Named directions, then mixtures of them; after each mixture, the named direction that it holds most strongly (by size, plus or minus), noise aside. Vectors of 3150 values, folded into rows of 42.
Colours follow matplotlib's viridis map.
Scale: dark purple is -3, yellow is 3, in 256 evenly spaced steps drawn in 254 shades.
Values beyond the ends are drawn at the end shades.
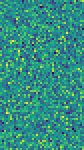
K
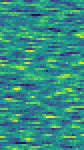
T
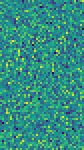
K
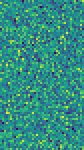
K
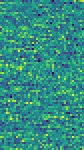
K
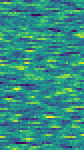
T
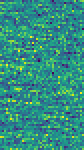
K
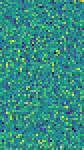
K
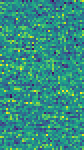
K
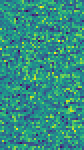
K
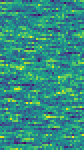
T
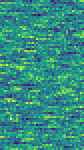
T
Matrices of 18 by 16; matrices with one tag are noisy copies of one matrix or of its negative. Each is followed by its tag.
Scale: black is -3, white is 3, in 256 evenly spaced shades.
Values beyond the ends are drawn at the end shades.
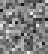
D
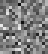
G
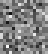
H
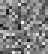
G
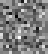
H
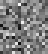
G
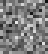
D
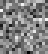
D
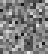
D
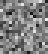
D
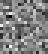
H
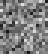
D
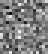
H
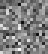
G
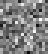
D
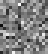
G
